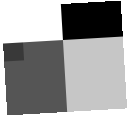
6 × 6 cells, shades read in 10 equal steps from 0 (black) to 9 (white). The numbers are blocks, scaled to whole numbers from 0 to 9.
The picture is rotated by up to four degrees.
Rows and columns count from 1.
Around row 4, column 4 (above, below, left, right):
7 7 3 7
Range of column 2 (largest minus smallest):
6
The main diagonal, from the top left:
9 9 3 7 7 7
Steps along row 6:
same same up same same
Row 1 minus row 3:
7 6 6 -7 -7 -7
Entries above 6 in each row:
3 3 3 3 3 3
